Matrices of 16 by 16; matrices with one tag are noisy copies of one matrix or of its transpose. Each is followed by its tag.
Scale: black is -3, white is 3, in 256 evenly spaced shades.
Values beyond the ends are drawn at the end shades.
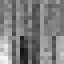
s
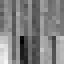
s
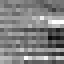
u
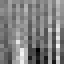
u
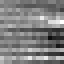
u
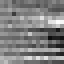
u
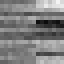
s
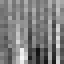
u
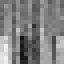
s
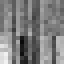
s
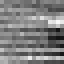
u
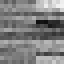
s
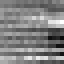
u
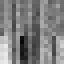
s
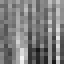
u
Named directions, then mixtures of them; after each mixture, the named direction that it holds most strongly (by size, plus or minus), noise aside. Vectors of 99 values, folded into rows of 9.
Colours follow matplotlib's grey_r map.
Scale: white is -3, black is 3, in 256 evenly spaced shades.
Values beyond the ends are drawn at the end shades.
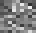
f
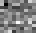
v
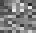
f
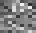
f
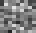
v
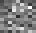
f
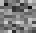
v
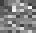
f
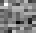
v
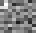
v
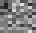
f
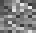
f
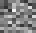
f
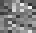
f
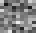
v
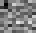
v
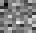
v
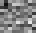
v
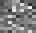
f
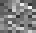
f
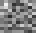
f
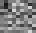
f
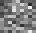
f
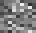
f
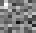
v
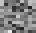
f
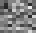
f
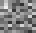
f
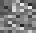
f
